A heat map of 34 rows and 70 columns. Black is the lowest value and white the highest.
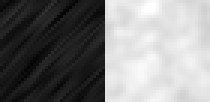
It is made of 1 by 2 panels. Panel 1,1: very low, slanting up to the right, faint in contrast. Panel 1,2: very high, blotchy, faint in contrast.
